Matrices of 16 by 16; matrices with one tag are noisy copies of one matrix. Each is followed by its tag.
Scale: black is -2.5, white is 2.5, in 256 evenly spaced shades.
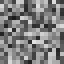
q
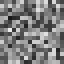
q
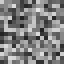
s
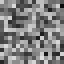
s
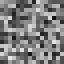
s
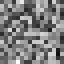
q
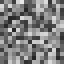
q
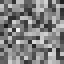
q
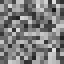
q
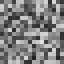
q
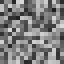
q
